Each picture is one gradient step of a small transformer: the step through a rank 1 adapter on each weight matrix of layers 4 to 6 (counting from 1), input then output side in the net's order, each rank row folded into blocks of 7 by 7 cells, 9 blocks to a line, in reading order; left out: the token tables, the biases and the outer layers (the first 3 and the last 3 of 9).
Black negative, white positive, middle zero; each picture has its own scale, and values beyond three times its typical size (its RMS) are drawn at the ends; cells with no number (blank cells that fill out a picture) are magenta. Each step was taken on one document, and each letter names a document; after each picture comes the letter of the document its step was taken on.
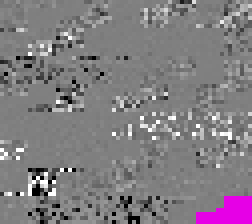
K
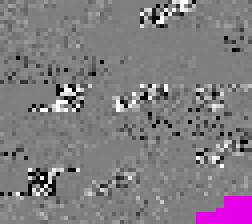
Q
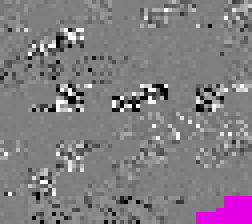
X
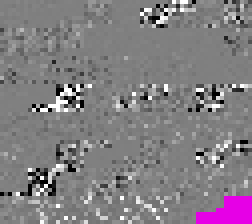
Q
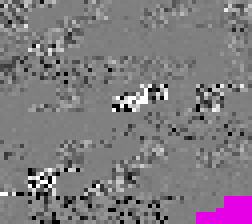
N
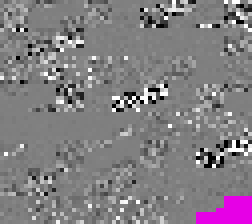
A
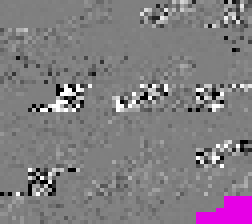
Q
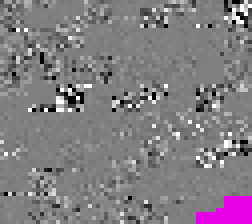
X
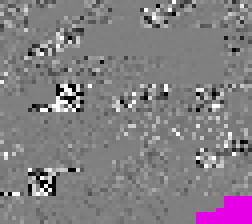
Q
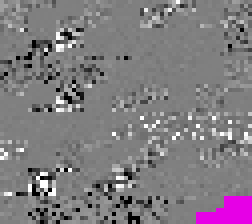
K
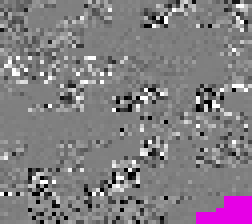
A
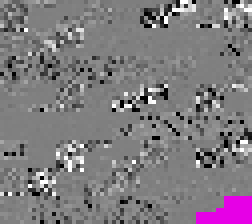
A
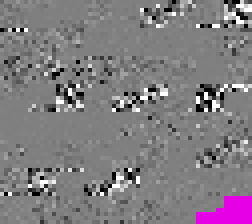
A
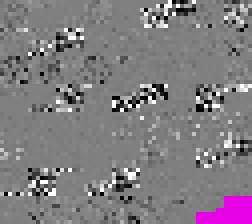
X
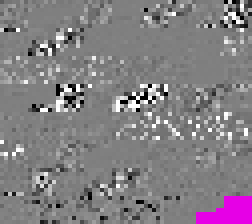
Q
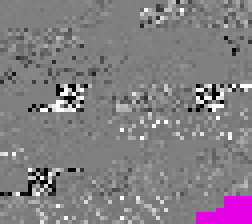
Q
